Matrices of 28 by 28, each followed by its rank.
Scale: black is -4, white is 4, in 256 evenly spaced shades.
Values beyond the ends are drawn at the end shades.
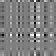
one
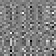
three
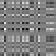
one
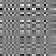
one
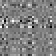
three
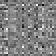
three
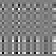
one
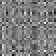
three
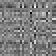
three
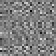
three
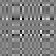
one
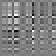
one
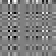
one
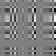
one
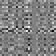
three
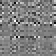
three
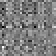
three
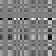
one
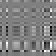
one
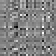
three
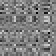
three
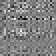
three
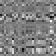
three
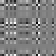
one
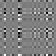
one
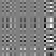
one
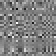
three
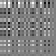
one
